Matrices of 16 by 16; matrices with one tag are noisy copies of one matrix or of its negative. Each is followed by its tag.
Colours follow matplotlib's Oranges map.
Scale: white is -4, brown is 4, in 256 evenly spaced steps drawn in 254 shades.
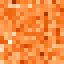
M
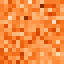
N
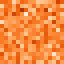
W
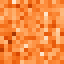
M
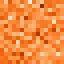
N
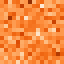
N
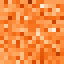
N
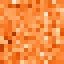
M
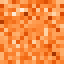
W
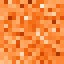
N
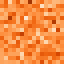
N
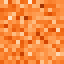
N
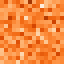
N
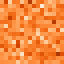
N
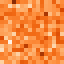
M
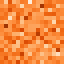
N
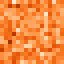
M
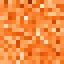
N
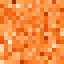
M
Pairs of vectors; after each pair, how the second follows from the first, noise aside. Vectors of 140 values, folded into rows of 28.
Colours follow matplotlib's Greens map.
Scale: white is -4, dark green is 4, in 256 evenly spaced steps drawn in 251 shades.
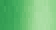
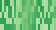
sign-scrambled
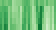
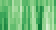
copied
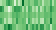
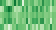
negated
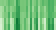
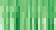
copied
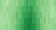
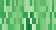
sign-scrambled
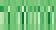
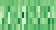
sign-scrambled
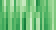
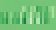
partly zeroed
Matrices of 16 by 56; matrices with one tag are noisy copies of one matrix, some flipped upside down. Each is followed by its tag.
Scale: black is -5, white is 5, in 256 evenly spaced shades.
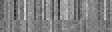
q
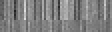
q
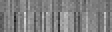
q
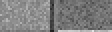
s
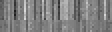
q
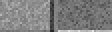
s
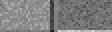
s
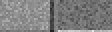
s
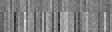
q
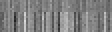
q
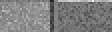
s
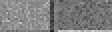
s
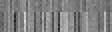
q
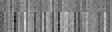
q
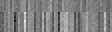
q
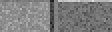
s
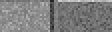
s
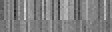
q
